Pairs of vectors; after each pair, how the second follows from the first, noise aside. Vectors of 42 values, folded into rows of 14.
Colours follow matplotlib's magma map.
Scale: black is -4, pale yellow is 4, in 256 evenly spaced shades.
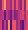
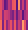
reversed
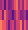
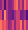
copied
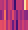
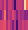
copied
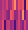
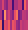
reversed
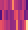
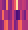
wrapped around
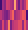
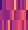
copied
